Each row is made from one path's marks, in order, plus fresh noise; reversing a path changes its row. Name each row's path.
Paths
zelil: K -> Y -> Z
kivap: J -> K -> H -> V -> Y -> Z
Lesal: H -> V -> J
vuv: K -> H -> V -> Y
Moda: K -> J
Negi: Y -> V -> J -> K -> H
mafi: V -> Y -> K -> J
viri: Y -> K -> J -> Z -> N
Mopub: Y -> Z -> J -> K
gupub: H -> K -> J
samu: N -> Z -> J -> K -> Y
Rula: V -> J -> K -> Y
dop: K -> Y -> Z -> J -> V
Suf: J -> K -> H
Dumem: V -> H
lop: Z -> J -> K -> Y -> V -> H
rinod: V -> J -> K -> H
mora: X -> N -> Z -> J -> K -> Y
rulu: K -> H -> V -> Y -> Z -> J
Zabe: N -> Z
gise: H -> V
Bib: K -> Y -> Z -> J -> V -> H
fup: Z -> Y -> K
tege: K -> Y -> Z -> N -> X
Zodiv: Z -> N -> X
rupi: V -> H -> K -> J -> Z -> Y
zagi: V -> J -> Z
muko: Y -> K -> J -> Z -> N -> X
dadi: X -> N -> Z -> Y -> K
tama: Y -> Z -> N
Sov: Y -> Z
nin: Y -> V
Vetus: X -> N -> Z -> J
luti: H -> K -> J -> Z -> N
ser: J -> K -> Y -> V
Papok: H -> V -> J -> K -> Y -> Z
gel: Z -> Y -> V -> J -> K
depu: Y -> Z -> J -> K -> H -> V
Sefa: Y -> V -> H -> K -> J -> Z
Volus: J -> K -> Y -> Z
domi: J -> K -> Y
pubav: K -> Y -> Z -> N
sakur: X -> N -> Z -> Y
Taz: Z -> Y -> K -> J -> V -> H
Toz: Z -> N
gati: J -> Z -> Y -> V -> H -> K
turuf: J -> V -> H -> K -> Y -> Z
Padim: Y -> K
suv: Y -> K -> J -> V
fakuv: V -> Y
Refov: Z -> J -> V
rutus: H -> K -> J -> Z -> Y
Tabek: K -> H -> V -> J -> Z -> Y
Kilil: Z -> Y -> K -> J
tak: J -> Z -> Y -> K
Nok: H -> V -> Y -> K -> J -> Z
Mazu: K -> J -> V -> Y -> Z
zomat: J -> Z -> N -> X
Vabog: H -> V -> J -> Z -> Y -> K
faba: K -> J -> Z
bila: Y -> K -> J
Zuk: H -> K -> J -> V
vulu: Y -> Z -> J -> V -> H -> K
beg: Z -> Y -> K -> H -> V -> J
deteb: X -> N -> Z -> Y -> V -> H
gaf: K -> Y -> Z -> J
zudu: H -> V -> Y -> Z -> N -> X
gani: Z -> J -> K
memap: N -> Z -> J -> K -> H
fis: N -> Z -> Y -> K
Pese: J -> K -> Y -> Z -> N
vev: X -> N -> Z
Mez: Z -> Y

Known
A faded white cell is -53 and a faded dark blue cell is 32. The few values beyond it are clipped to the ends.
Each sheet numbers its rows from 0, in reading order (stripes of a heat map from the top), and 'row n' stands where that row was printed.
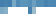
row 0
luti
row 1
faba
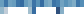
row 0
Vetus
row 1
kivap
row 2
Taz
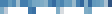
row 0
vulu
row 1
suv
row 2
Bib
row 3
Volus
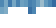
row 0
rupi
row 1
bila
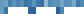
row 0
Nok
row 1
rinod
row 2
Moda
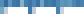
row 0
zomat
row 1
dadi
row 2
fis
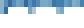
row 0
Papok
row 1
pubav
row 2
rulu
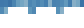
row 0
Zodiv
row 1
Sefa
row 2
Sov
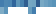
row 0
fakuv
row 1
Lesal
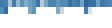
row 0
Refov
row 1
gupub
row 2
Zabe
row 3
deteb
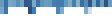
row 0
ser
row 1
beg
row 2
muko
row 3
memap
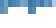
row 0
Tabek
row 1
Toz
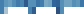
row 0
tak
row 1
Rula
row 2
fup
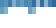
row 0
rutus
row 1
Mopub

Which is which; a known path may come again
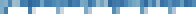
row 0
Zuk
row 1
deteb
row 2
Zabe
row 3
tege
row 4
Zodiv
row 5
depu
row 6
vev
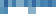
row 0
Suf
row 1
mora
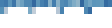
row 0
tama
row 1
zomat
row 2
turuf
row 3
mafi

